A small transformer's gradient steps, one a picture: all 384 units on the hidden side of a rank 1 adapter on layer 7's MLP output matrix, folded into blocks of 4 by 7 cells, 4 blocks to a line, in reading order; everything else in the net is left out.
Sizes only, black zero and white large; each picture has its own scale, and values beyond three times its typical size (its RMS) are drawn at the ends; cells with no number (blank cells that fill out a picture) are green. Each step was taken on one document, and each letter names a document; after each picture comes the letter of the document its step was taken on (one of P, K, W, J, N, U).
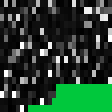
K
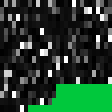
K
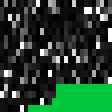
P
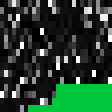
P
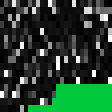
P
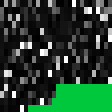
K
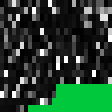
P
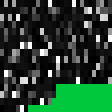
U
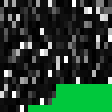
K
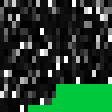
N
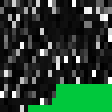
P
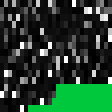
N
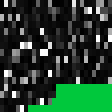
U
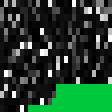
K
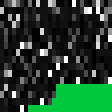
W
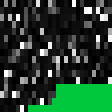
N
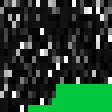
W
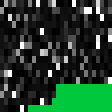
W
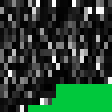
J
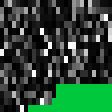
N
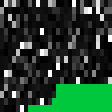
W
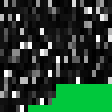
U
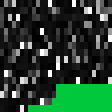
K
